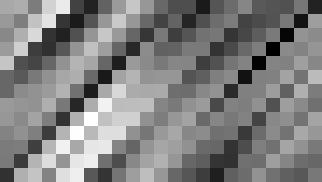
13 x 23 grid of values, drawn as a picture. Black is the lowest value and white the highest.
Grain: diagonal, up to the right. Ninth with the lowest average: top right. Mirror symmetry: none. Average level on the scale: 50%.
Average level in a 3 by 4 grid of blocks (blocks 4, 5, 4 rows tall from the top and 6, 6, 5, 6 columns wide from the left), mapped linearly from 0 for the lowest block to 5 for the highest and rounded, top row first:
3 3 0 1 | 3 5 2 3 | 5 5 1 2
